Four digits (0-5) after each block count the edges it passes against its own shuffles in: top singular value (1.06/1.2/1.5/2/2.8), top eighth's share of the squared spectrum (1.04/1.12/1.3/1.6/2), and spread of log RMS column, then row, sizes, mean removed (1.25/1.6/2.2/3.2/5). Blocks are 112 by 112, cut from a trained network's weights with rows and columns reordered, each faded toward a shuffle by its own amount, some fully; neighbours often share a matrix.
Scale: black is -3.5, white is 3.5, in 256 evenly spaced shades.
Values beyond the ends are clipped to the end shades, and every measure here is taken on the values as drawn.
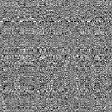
4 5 3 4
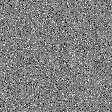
0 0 0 0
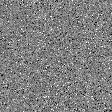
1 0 0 0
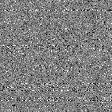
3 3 0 3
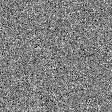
0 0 0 0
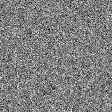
2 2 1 0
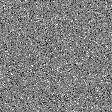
0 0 0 0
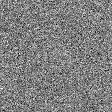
1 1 0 0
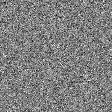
1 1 0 0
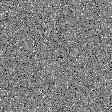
0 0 0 0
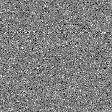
2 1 0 1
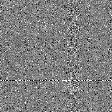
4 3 3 2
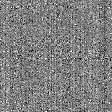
3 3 1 2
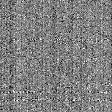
3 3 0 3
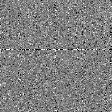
3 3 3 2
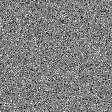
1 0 0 0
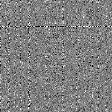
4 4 3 2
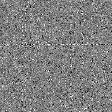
3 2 2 1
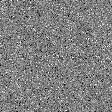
1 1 0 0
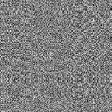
4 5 3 2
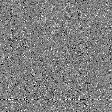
3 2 2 1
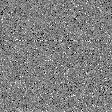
2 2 1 1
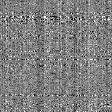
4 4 1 4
